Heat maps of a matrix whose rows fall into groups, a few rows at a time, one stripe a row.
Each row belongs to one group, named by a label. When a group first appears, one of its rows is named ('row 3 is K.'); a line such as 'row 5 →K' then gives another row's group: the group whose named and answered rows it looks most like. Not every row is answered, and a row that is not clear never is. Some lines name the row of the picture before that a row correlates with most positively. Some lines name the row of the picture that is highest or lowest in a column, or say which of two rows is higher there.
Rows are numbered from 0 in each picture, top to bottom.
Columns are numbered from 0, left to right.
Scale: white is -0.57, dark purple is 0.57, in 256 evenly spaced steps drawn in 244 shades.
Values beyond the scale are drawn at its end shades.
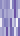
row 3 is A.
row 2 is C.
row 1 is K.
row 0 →K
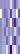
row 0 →K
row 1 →C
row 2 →K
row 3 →A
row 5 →A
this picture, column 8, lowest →1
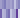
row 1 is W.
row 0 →A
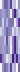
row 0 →C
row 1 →K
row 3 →C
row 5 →K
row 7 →C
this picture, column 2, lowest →4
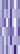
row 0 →A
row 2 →A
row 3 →A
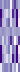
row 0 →K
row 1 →W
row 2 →W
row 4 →A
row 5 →W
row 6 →W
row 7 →C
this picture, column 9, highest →4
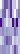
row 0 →C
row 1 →A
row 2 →W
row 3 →K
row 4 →C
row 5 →K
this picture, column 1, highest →1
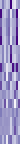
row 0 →A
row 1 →W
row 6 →A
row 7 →W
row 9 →W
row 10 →K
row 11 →A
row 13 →K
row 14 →K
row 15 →A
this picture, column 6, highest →7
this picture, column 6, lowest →0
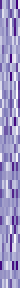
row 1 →A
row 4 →C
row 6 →A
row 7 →W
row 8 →A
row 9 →C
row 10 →C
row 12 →C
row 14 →C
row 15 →A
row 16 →K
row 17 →C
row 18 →W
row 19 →W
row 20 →A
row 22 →W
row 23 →K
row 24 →W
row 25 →K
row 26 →A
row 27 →A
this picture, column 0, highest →29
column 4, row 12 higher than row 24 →Yes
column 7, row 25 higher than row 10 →Yes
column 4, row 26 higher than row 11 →No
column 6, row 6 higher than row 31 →No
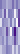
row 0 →W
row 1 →A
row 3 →K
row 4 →K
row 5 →C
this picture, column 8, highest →0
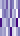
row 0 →A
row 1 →C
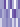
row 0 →A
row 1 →K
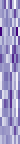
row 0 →A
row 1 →K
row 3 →W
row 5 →K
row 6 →W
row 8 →C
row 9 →C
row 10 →A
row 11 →C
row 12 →C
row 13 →A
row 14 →K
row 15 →C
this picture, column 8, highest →3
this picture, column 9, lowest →3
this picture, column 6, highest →6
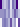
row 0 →W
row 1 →K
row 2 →C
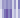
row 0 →C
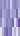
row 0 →K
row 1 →W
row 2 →A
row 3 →C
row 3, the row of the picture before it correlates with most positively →1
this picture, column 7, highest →0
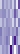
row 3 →W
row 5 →A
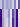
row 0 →C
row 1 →W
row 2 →W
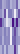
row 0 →W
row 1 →A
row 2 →W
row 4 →K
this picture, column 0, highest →2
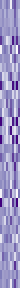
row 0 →K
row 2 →K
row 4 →W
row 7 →C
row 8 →A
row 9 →W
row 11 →A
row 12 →A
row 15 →W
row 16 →A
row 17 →W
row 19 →K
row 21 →C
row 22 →W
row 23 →K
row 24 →A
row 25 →W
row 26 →C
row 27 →K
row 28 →A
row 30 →W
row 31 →K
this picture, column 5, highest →14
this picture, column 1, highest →28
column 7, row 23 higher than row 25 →Yes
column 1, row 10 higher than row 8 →Yes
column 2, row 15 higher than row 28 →No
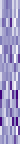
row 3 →C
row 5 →C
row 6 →A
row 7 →K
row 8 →C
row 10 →W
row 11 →W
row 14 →C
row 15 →K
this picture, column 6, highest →13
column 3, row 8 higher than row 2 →Yes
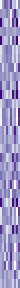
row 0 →C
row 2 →W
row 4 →W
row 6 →C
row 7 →A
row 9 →W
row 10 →W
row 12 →C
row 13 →C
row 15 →K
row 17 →W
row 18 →K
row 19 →W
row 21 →K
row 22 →W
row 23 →C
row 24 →C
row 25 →W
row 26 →A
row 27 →A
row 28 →A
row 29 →A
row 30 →K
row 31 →C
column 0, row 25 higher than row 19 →Yes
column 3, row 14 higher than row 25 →Yes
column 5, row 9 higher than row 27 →No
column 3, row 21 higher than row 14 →No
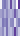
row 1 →K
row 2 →A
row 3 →K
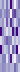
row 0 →A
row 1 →K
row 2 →A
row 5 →W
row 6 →A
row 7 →K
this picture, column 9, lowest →5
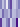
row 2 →W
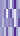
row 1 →A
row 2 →A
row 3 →K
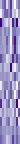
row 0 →A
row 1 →C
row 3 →K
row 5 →K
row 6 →W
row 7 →A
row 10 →A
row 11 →W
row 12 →C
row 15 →W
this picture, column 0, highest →2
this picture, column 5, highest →7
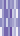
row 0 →A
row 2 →A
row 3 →C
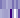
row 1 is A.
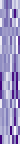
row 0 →C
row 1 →K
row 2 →C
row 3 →W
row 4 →C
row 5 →C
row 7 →K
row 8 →W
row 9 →W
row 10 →W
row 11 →C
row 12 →K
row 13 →K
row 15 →W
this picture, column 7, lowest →14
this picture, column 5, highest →14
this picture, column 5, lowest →1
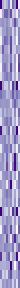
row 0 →W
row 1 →C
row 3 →C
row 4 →C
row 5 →A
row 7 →C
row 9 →W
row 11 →K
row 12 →C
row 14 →W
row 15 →K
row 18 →K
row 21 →C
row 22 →C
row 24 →C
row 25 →C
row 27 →A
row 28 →W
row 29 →A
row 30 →A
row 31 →C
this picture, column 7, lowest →29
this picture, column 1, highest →5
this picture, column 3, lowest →20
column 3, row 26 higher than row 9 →Yes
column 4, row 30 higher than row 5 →Yes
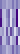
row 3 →A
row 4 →W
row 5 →W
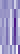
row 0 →A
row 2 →K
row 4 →K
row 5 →C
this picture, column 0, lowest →5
